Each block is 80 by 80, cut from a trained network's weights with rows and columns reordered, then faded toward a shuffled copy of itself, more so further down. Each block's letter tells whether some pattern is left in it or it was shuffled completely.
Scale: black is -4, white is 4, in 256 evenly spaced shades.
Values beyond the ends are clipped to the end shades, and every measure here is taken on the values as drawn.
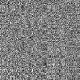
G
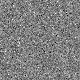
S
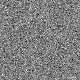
S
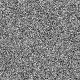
S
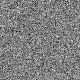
S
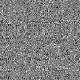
G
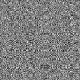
G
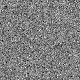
S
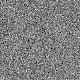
S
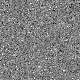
S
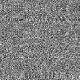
G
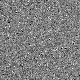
S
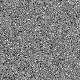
S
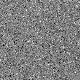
S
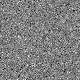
S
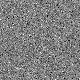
S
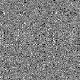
G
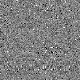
G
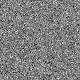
S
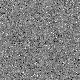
S
